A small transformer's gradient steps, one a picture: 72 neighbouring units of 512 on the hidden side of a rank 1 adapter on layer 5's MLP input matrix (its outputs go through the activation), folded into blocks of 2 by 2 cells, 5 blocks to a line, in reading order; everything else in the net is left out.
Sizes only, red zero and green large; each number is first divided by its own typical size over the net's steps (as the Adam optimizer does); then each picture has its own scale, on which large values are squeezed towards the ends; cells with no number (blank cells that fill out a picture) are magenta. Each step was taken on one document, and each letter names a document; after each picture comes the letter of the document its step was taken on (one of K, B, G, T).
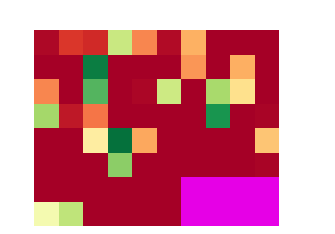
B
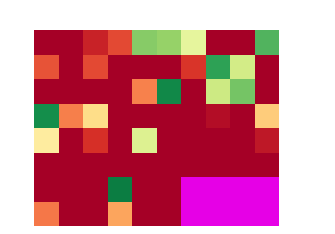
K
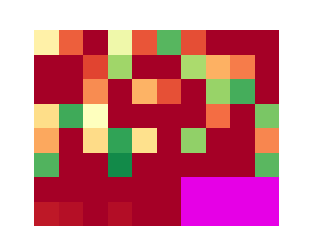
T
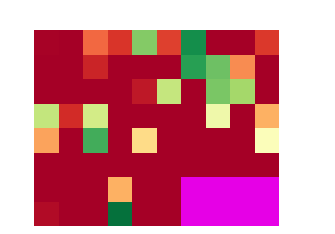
K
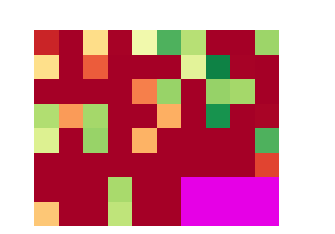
K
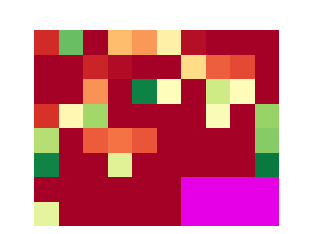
T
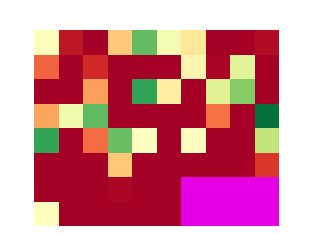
T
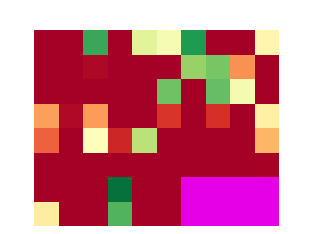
K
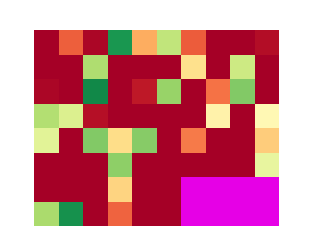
B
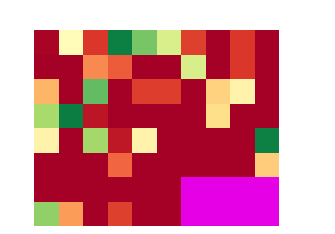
B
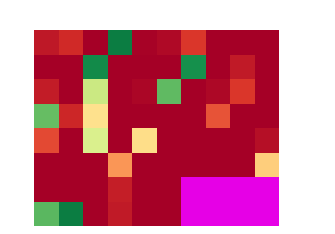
B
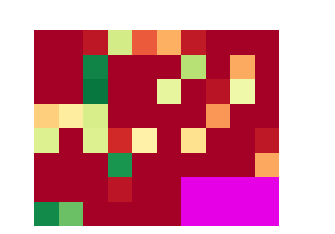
B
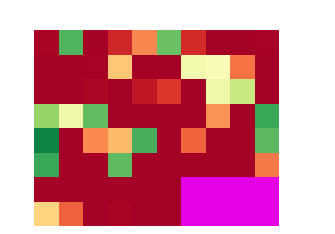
T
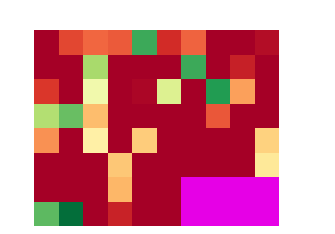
B
